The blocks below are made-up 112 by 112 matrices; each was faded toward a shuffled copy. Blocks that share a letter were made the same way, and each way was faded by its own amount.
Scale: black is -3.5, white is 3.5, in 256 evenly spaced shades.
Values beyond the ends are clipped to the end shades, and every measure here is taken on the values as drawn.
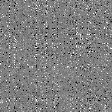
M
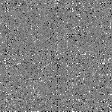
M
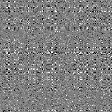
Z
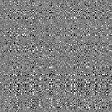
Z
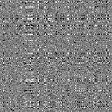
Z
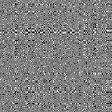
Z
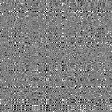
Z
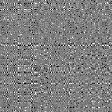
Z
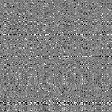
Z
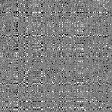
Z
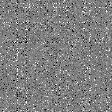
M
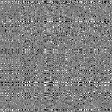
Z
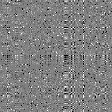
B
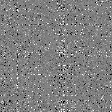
M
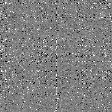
M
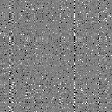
B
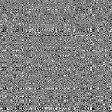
Z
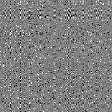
B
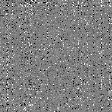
M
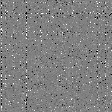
M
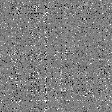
M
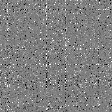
M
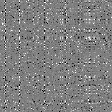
B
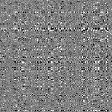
Z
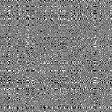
Z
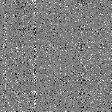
M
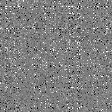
M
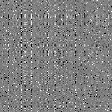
B
